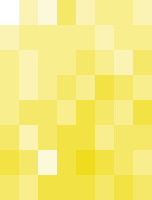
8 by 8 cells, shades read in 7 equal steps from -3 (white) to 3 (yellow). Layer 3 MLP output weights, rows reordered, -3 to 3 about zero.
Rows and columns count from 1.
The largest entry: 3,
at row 7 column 5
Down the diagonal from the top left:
-3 0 0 1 2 0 1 1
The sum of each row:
-7 -2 0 3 7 7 9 11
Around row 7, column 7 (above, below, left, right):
1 2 2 0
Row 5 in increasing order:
0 0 0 1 1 1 2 2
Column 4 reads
1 0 0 1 0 2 2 2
